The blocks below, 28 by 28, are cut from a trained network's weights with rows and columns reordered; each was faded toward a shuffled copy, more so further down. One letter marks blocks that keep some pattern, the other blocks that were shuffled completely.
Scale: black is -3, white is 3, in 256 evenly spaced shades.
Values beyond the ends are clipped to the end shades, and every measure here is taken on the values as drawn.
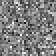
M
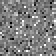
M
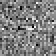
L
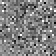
M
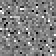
M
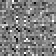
L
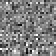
L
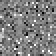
M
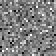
M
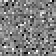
M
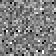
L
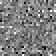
M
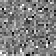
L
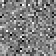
L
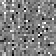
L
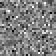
M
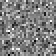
M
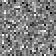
M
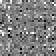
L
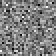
L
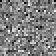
M
